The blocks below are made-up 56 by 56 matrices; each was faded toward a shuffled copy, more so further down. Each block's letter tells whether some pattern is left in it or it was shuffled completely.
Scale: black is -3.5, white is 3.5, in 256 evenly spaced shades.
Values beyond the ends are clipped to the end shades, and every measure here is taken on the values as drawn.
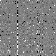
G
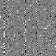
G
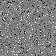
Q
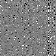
G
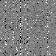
G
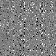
G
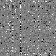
G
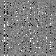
G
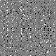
G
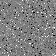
Q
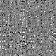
G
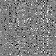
G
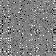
G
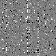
G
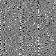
G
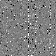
G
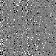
G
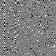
G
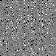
G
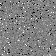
Q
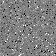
Q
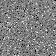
Q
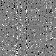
G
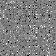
G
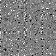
G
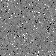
Q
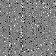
G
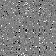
G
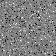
Q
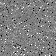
Q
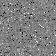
Q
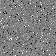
Q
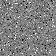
Q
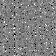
G
